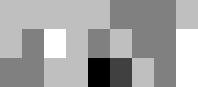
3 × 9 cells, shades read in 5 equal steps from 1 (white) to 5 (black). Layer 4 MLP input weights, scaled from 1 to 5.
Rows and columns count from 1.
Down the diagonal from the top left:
2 3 2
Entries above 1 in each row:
9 7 8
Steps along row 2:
up down up up down up same down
